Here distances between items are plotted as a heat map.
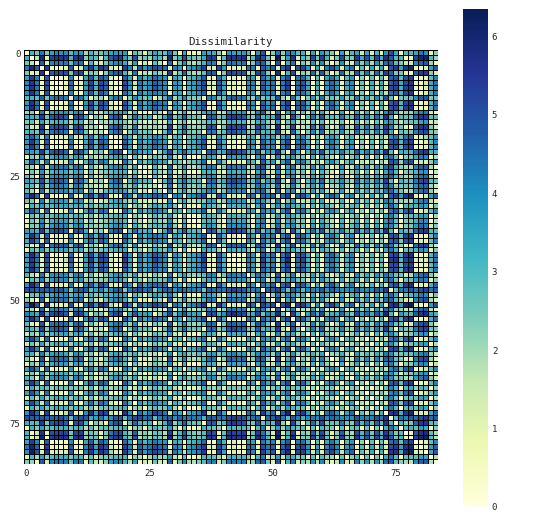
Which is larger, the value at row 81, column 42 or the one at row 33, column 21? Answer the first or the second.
the first
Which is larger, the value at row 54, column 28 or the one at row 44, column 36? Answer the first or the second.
the second
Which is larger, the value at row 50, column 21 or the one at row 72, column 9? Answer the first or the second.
the second
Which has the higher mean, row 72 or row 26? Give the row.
26
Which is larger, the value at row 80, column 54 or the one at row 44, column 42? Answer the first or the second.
the second
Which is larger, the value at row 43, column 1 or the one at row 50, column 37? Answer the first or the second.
the first
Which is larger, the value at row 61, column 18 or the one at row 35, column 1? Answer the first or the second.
the first
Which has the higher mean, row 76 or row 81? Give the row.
81
